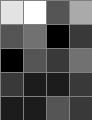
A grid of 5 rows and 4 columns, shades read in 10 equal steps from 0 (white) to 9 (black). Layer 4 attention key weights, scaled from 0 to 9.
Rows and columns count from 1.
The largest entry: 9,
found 2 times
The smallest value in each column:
1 0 6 3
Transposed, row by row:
1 6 9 7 8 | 0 5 6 8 8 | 6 9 7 8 6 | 3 7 5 7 7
